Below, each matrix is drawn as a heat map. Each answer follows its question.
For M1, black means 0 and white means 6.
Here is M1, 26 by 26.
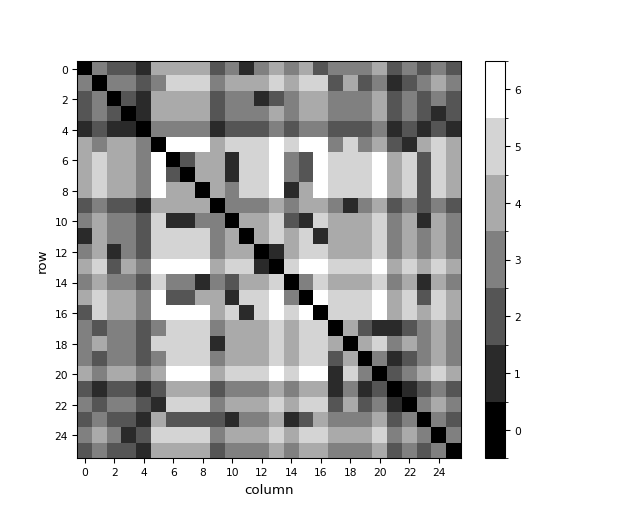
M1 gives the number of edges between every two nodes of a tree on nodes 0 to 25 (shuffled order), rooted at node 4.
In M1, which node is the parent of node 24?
3
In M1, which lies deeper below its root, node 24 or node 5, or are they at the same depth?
node 5
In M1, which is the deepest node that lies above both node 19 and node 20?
21
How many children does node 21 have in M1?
4
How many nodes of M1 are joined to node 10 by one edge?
4
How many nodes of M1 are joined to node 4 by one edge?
7
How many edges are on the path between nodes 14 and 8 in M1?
1
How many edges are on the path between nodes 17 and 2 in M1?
3
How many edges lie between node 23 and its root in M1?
1
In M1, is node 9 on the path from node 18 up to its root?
yes
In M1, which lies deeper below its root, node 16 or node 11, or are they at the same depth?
node 16
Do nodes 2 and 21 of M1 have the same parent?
yes
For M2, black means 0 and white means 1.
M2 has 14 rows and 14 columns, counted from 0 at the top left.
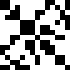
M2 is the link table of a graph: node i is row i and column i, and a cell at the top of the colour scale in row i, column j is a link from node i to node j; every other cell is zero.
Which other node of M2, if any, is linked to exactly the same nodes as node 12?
node 7
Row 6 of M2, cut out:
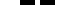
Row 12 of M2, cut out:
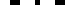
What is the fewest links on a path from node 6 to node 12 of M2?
1
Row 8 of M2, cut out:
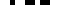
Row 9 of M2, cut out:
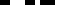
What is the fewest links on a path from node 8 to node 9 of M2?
2
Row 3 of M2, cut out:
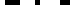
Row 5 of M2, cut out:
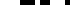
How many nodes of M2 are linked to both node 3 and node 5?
3
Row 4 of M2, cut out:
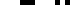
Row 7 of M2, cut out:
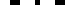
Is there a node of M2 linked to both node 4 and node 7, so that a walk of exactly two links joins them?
yes
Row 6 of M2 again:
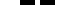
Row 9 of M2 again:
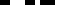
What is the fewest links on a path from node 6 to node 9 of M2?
2
